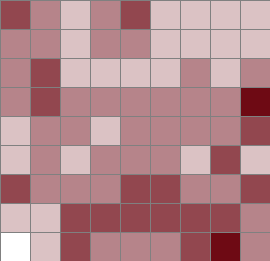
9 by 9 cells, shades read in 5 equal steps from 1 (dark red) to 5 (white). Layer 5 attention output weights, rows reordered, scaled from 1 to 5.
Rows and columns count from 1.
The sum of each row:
30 32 31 24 28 30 23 23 26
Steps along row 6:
down up down same same up down up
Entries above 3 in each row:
5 5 5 0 2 4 0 2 2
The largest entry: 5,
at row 9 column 1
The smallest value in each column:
2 2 2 2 2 2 2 1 1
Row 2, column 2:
3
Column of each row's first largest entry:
3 3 3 1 1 1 2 1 1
